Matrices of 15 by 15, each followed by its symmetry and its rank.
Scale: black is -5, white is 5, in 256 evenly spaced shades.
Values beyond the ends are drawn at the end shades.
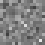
symmetric, full rank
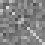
symmetric, full rank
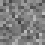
neither, full rank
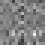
neither, rank three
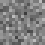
neither, full rank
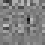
neither, rank three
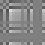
symmetric, rank one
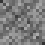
symmetric, full rank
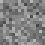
neither, full rank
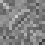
symmetric, full rank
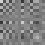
symmetric, rank two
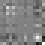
symmetric, rank two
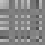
symmetric, rank one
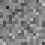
symmetric, full rank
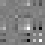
symmetric, rank two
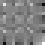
symmetric, rank two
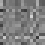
neither, rank three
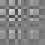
symmetric, rank one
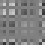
symmetric, rank one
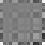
symmetric, rank one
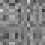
neither, rank three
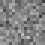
neither, full rank
